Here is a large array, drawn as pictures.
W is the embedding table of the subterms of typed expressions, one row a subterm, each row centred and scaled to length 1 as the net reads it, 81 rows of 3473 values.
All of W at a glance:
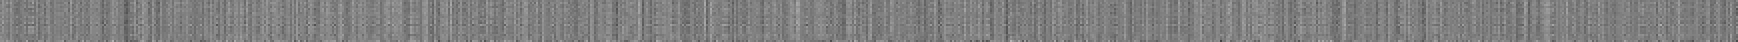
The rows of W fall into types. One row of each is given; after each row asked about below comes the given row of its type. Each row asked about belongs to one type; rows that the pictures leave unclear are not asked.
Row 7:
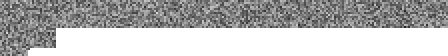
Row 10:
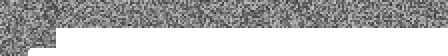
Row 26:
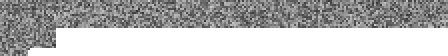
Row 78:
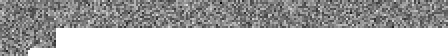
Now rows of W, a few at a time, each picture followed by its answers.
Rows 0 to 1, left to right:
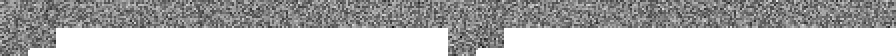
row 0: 10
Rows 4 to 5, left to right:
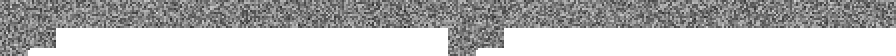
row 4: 7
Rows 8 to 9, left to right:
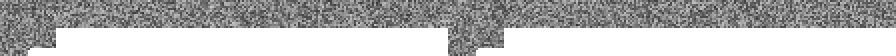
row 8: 26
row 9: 10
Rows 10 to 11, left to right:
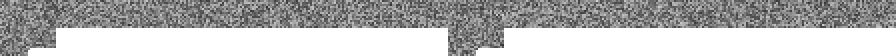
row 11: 26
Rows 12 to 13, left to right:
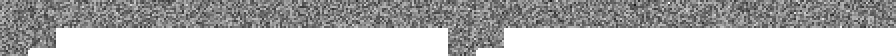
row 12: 78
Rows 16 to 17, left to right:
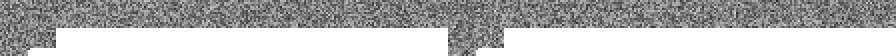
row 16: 7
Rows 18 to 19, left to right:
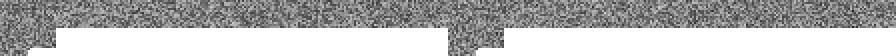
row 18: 26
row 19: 7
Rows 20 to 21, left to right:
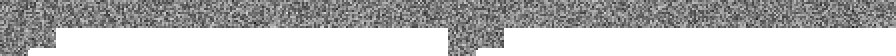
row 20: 10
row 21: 7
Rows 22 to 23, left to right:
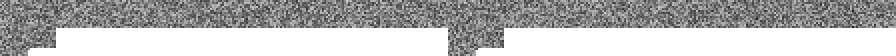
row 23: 7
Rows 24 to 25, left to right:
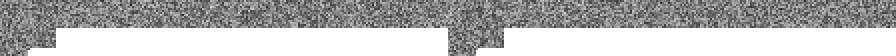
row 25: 78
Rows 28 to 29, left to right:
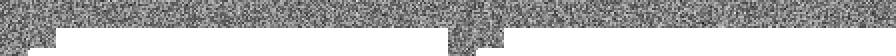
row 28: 7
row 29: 10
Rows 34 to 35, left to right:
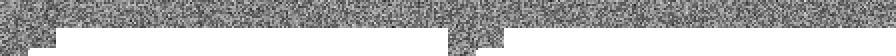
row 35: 7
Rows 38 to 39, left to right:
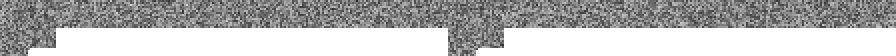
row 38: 78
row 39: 26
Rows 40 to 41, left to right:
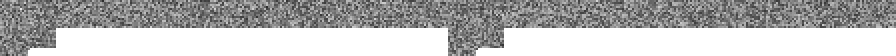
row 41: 26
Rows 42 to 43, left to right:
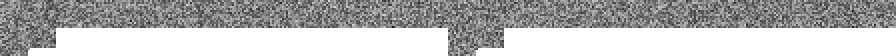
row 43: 7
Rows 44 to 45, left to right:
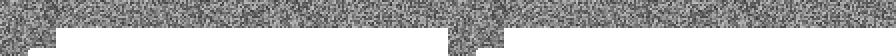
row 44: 10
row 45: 10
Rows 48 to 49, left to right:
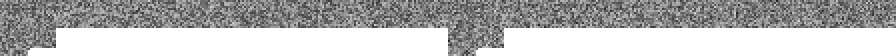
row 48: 26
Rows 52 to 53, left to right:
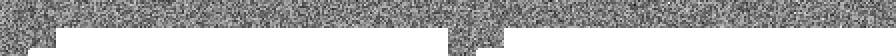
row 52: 78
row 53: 10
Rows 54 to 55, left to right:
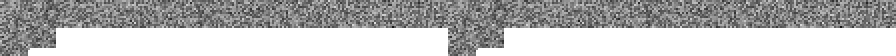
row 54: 10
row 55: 10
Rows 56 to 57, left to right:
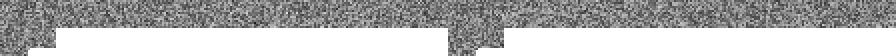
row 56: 10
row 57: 26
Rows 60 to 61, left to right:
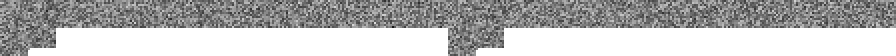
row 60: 10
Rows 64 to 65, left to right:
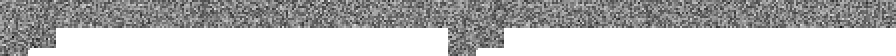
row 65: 10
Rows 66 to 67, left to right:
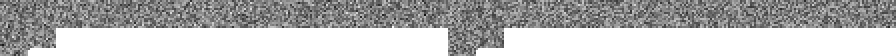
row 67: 78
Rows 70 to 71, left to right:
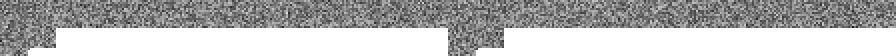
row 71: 7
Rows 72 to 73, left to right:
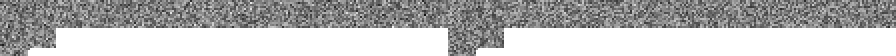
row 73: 78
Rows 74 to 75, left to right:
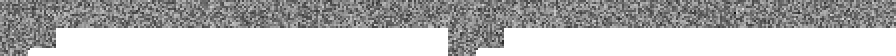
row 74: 26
